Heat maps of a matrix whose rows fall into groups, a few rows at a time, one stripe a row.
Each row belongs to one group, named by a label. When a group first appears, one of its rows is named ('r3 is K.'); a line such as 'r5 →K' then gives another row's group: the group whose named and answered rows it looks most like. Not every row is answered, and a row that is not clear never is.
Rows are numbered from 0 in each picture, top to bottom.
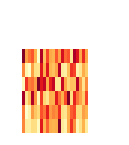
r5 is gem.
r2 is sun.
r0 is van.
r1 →gem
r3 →van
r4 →gem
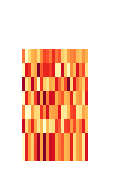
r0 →gem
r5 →van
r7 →sun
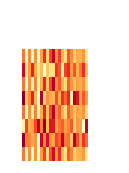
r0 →gem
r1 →van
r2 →gem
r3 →van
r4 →gem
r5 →sun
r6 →van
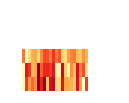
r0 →gem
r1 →sun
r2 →sun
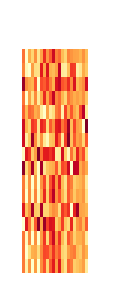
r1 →gem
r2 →van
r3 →gem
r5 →van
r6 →van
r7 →sun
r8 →van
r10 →gem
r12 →sun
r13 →gem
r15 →gem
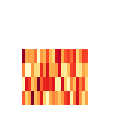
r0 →van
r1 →gem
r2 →sun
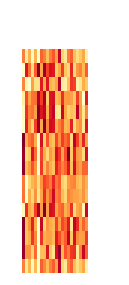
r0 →gem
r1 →sun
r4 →sun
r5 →sun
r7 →van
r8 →van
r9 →gem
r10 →gem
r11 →sun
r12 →van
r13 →van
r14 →van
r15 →gem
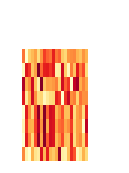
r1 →sun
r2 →van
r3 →van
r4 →sun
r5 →sun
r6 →sun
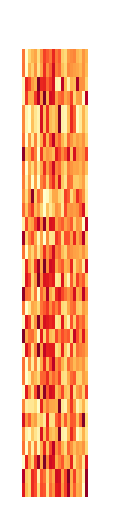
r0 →gem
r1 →gem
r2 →sun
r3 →sun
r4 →gem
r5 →gem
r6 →gem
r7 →van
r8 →gem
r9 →gem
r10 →van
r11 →van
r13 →van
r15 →sun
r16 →sun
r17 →van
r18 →gem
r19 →sun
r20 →van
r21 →sun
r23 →gem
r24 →sun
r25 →gem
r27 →gem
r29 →sun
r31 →van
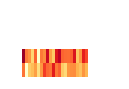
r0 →van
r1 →gem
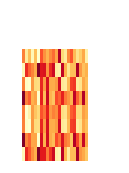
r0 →gem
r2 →gem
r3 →van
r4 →gem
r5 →gem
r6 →van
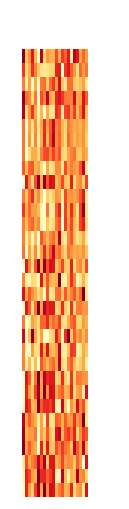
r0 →van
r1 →van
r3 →van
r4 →van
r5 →gem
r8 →van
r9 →sun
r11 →van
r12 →van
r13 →gem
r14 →gem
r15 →sun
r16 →gem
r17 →van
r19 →gem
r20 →van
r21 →gem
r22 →gem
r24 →sun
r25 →sun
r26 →van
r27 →van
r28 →van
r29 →sun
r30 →sun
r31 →sun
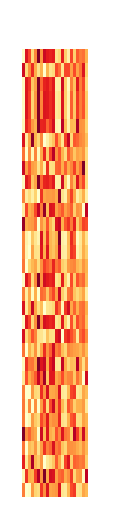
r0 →sun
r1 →van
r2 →sun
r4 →sun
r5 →sun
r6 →van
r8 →van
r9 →sun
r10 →gem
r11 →sun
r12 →van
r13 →gem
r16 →sun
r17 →gem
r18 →van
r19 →sun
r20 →van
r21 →gem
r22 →sun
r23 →sun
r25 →gem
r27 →van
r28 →gem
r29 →van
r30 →sun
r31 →gem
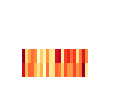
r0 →van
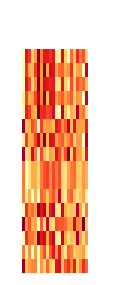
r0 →sun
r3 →sun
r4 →sun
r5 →van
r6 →sun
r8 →gem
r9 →gem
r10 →gem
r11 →sun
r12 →van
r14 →gem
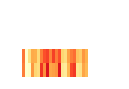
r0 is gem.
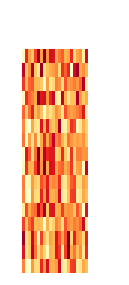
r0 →sun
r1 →van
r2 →van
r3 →sun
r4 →van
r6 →gem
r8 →sun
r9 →gem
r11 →sun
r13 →van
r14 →van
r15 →gem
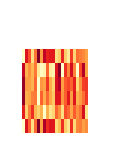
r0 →sun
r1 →van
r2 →van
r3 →van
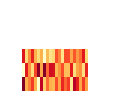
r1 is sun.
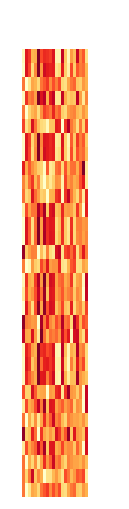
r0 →sun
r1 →sun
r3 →sun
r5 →van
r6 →sun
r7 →sun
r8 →van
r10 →van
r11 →sun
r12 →sun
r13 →sun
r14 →van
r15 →gem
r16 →sun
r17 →sun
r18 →sun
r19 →van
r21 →sun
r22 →sun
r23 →sun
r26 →gem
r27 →van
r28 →sun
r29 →gem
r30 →van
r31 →gem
